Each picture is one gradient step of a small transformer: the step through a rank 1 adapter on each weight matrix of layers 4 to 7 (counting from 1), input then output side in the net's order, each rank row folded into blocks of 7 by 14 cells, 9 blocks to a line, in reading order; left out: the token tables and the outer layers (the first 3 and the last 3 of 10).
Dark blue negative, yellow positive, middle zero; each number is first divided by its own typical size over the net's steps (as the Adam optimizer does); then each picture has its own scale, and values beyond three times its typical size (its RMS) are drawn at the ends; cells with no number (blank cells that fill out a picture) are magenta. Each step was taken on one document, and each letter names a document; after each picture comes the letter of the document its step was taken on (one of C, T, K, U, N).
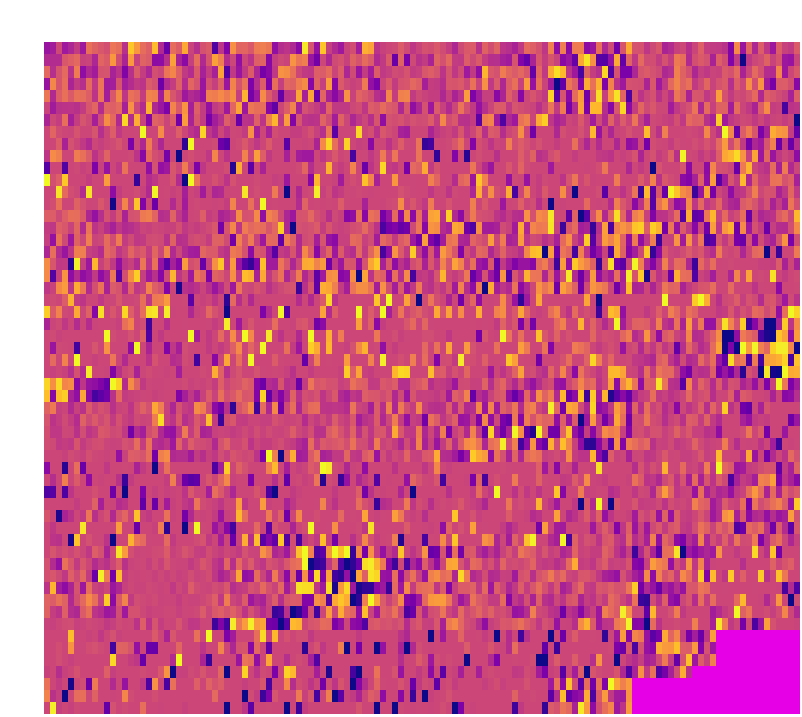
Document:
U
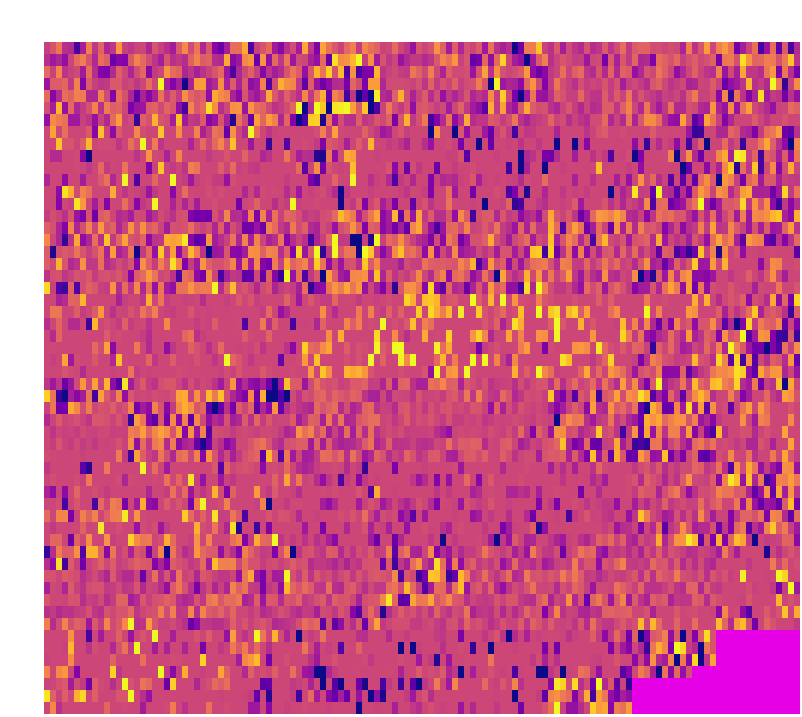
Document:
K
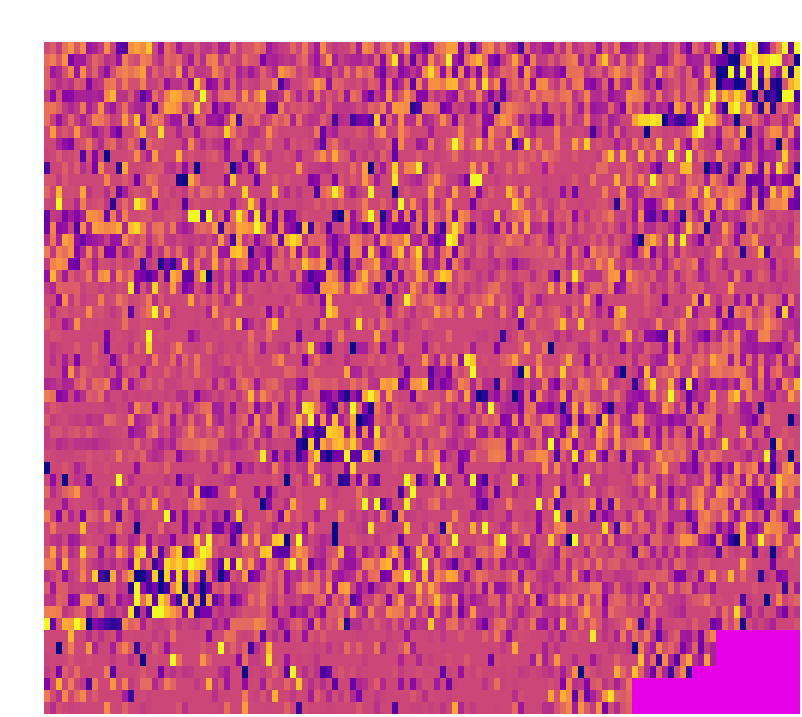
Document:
U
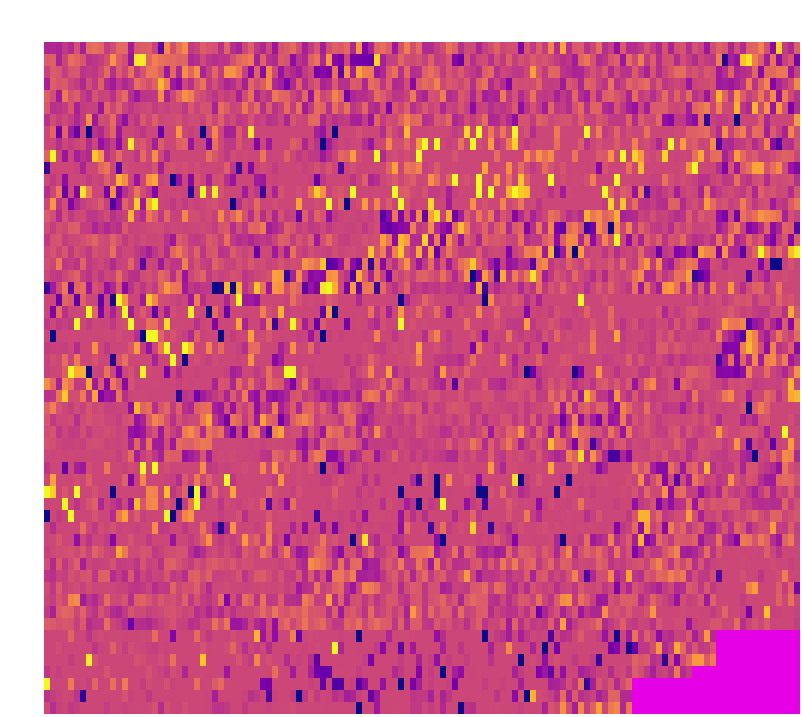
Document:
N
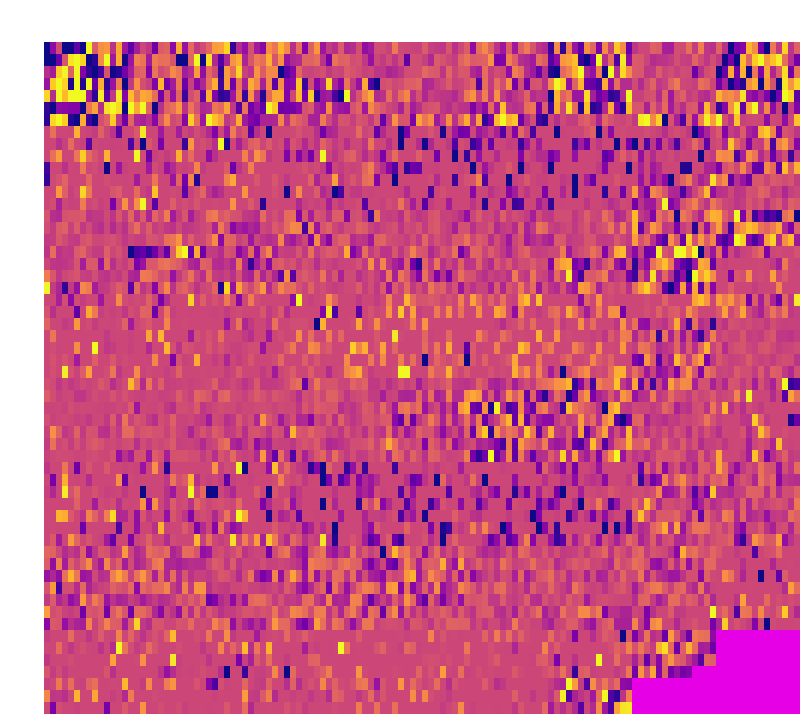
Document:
U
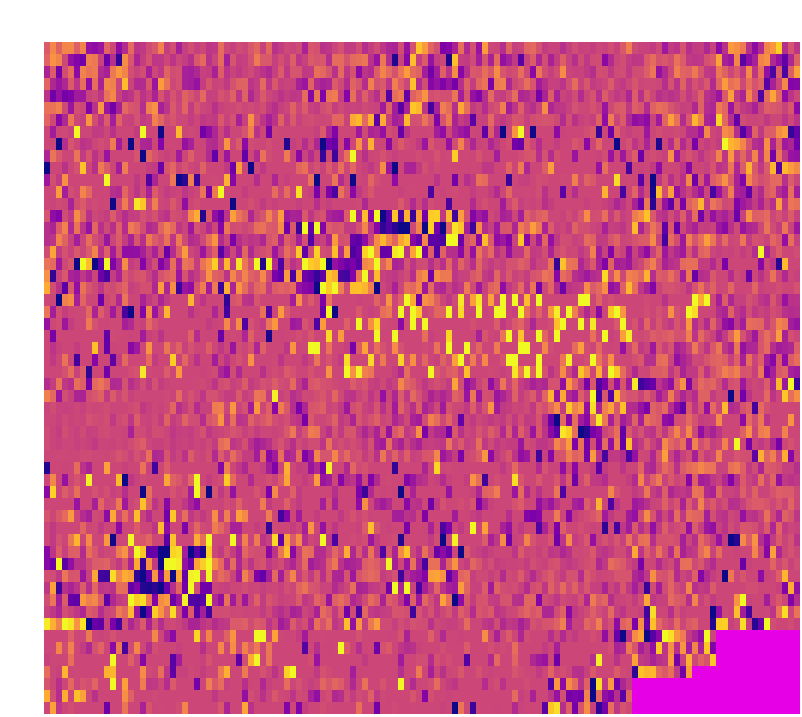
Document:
U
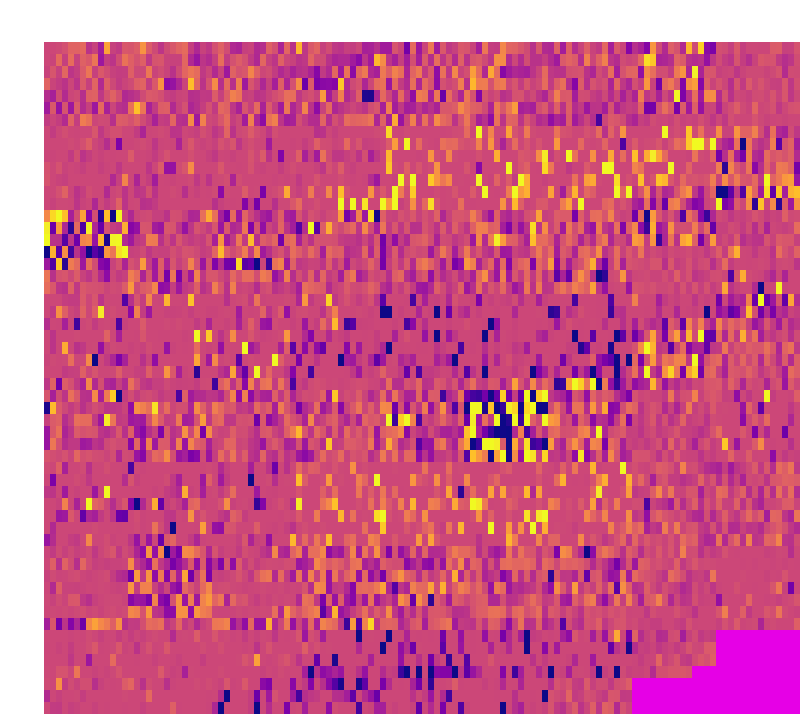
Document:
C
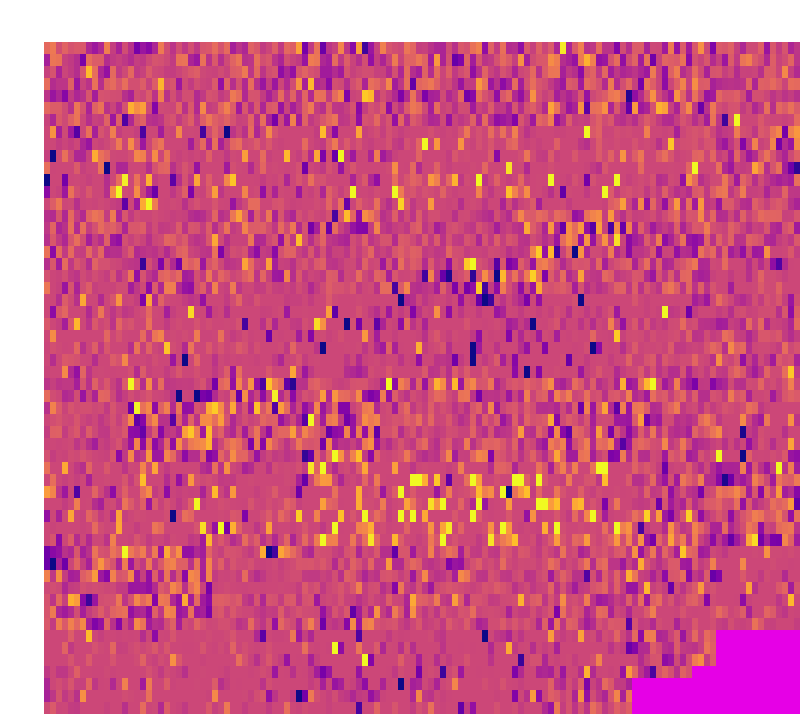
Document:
N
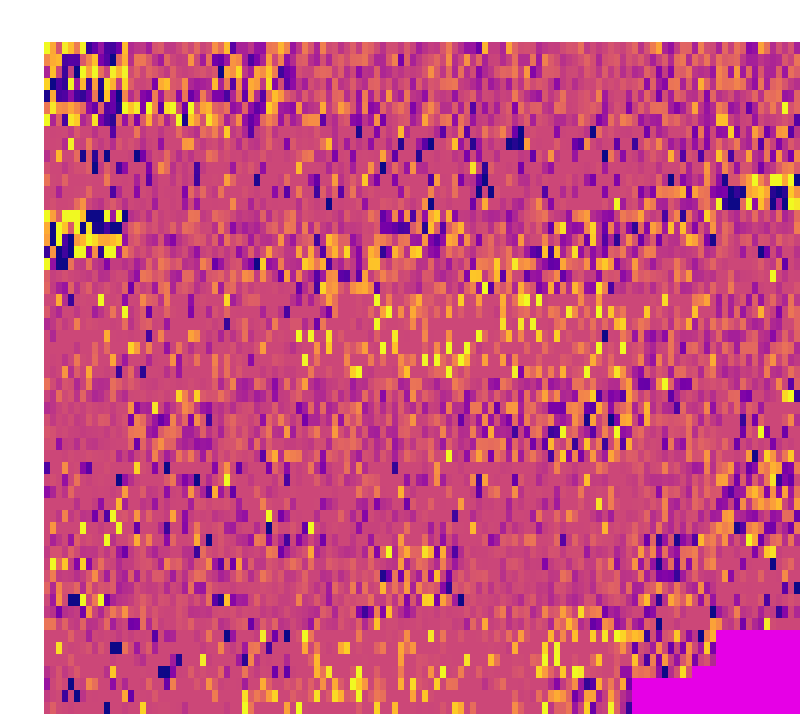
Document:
U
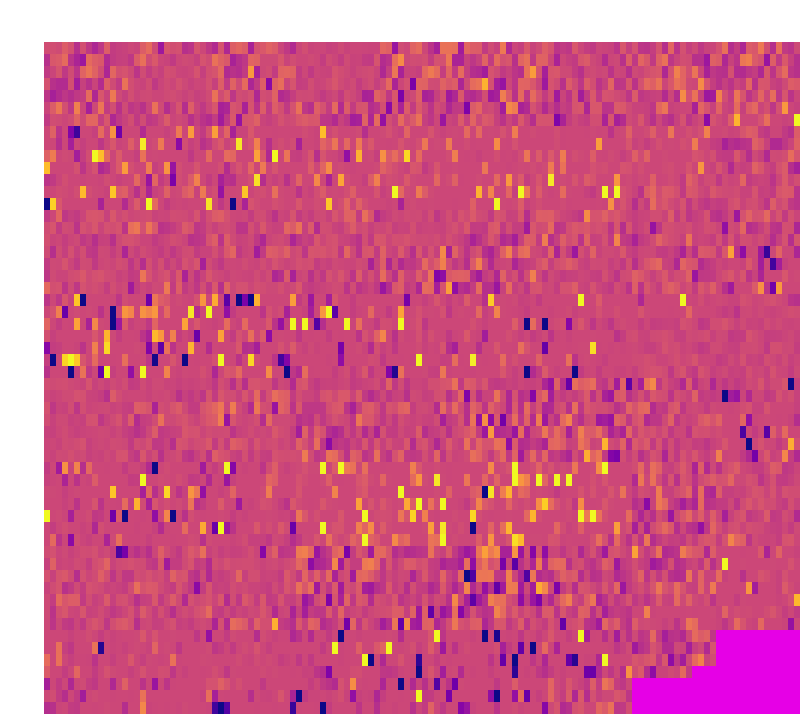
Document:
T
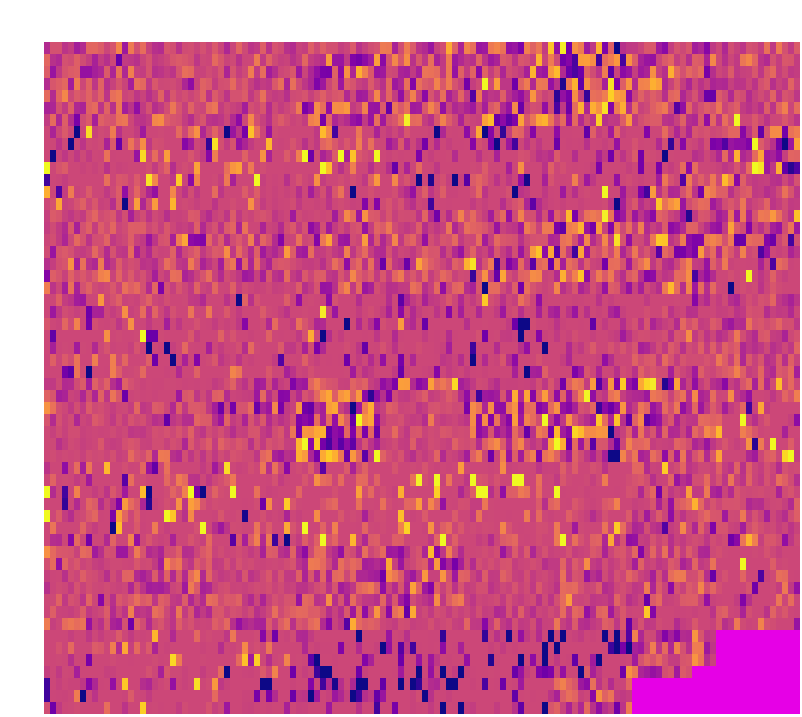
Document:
N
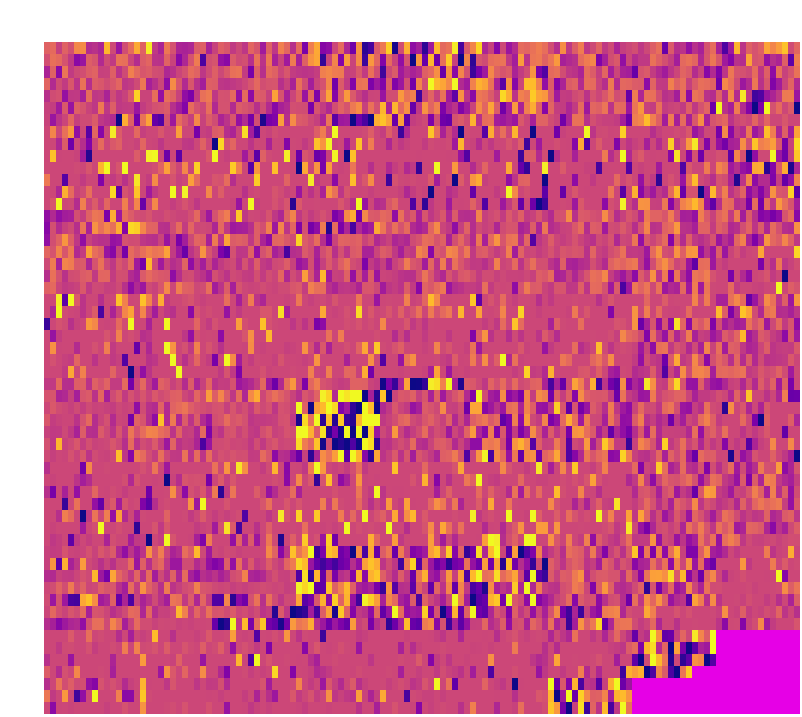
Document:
K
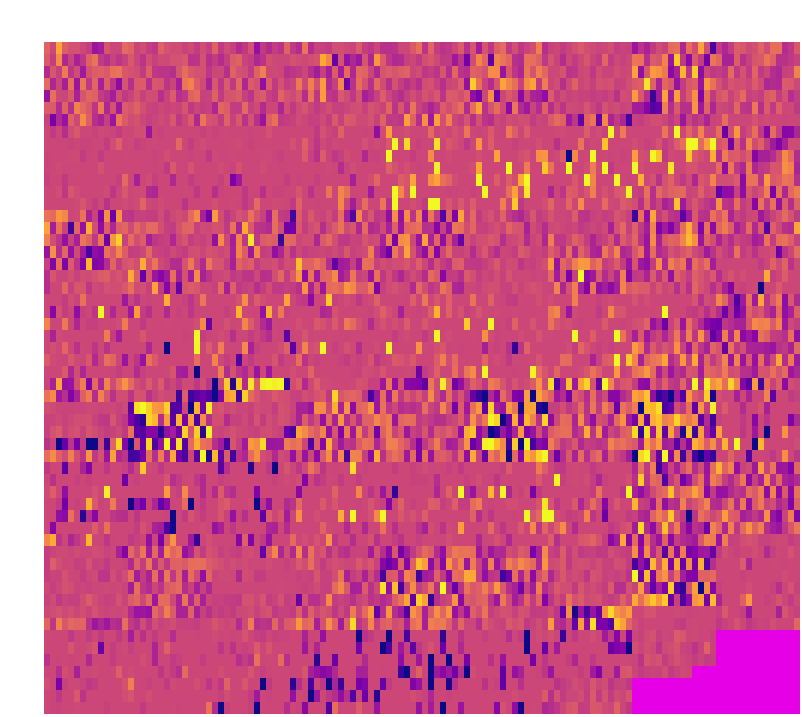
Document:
C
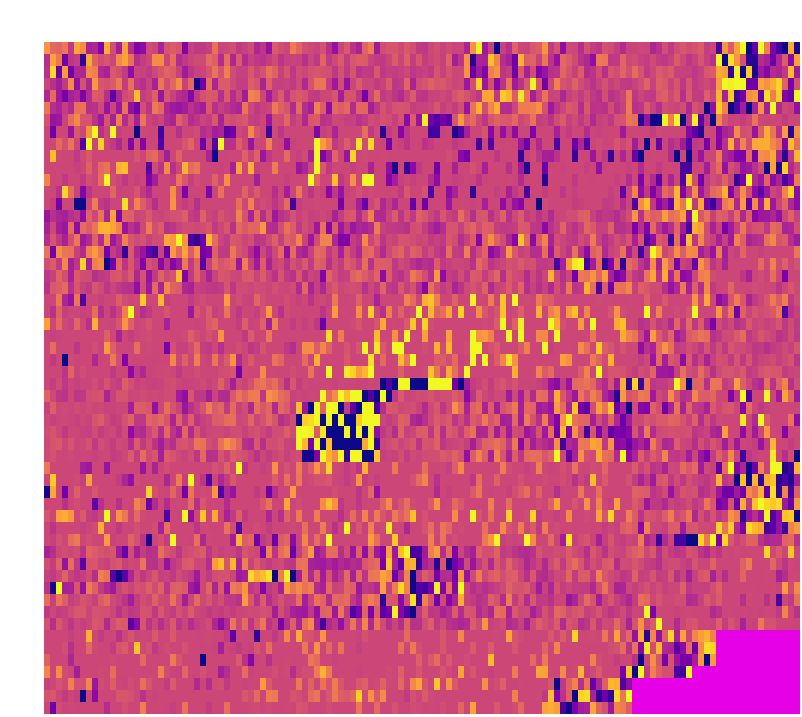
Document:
K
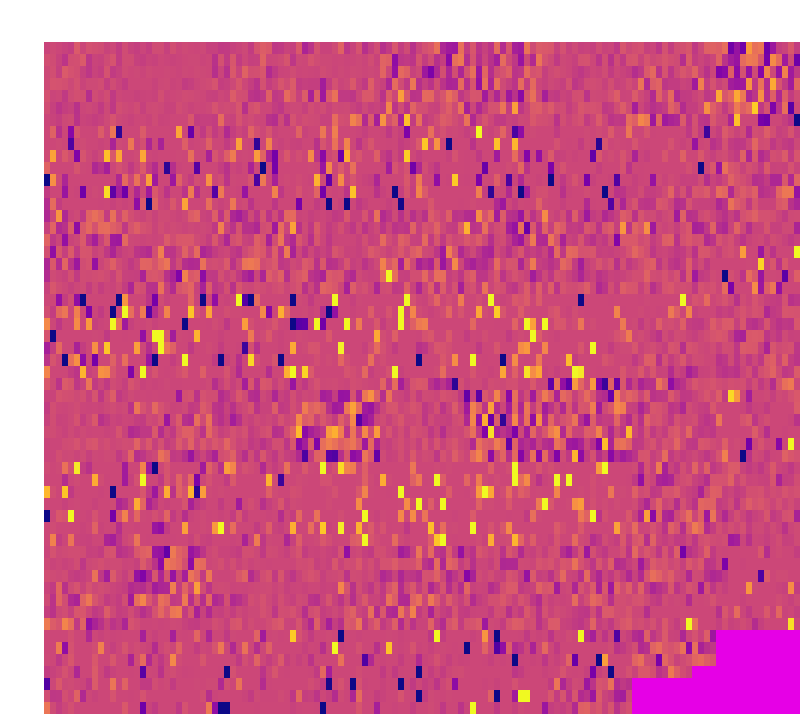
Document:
T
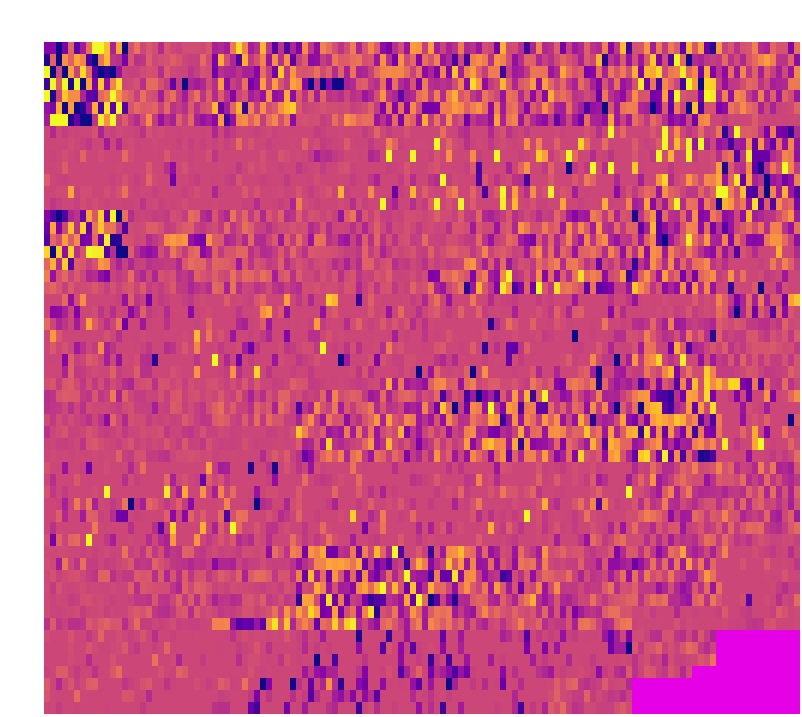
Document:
C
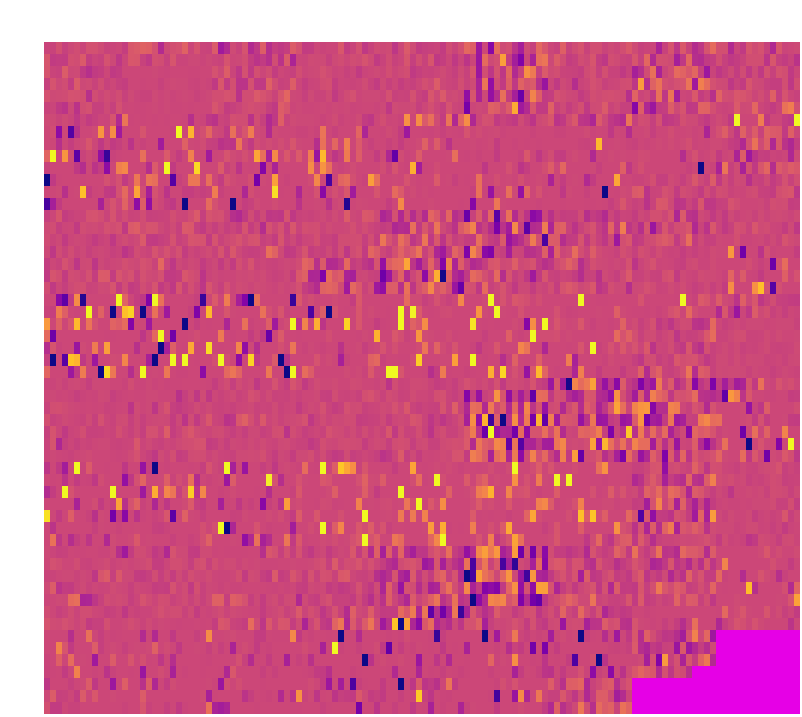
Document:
T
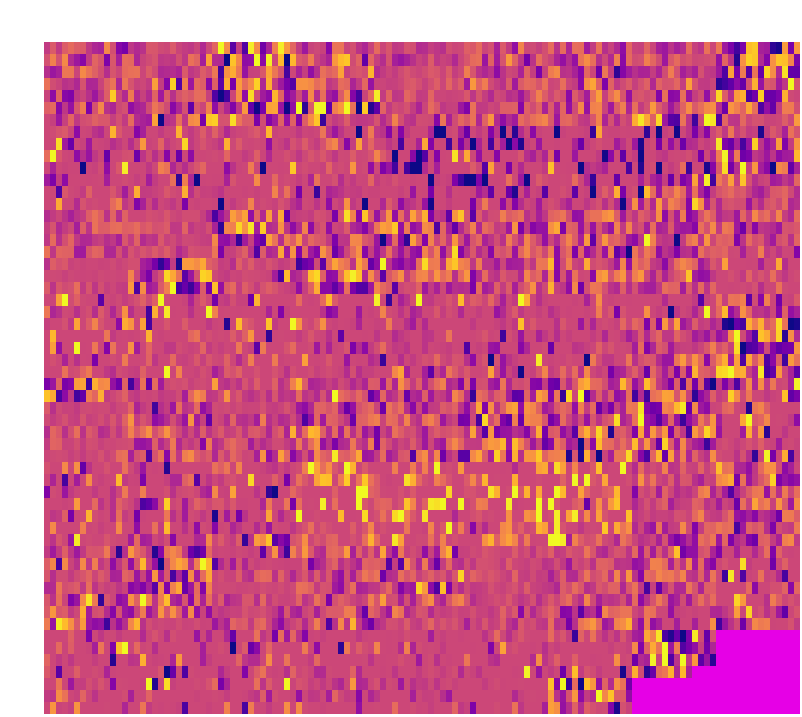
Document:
U
